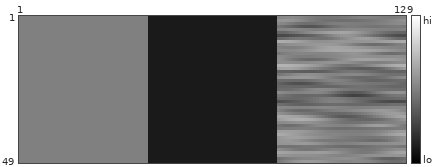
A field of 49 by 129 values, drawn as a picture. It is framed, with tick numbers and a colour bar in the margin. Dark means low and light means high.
The table splits into one row of 3 panels. Panel 1,1: middling, flat. Panel 1,2: very low, flat. Panel 1,3: middling, streaked across.
